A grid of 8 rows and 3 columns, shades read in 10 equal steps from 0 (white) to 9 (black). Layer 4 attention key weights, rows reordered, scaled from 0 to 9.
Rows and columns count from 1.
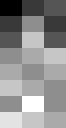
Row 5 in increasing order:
3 3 4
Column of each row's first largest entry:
1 1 1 1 2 3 1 3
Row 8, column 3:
3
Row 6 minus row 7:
-2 3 0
